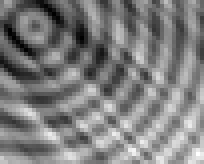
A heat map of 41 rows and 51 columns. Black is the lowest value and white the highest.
Ninth with the lowest average: top left. Ninth with the highest average: bottom right. Odd rows or columns: none. Rings: centred on the top left. Mirror symmetry: none. Slope: up to the bottom right.
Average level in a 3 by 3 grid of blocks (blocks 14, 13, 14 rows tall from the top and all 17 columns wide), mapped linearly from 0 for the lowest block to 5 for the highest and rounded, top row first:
012
123
345
